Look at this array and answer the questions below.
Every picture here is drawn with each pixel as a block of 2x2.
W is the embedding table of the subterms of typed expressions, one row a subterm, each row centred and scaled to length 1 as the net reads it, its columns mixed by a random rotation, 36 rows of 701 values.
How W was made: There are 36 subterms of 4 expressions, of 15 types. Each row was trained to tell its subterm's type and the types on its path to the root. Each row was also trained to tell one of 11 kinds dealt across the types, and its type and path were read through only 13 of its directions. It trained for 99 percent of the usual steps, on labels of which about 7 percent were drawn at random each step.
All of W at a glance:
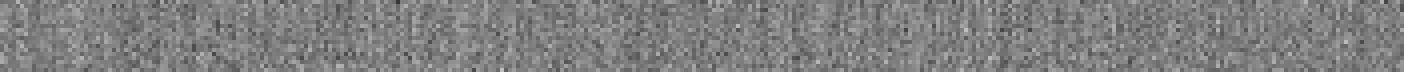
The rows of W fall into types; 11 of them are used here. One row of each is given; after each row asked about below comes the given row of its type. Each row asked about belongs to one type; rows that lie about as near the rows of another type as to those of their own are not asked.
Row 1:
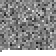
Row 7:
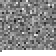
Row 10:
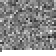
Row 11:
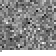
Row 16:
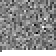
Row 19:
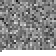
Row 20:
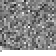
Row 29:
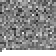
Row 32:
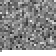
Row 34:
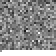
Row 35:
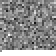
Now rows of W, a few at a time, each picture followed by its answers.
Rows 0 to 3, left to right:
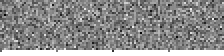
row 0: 32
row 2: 20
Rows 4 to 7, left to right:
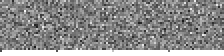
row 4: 16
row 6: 19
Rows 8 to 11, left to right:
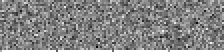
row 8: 29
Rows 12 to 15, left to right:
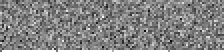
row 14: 29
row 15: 19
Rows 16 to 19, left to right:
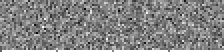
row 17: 29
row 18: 7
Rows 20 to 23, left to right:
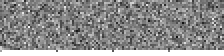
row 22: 32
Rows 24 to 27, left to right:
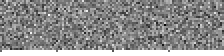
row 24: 20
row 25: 11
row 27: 7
